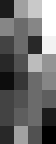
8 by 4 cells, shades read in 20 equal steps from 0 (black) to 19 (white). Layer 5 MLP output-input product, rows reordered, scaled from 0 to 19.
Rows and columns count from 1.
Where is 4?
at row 5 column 2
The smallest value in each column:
1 4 3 0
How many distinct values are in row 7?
4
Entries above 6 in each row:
3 4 2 2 2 2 2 1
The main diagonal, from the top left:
2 8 3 11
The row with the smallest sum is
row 8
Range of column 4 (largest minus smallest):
19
